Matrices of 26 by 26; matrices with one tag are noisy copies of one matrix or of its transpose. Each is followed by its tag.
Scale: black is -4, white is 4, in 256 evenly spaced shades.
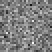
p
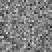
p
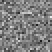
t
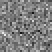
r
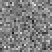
r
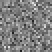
r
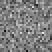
p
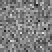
p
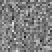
t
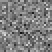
r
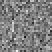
t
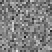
t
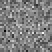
p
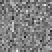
t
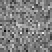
p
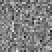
t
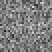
p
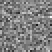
t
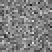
p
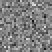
r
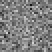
p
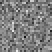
t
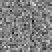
r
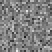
t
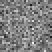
p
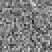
r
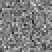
r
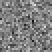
r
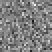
r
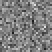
r
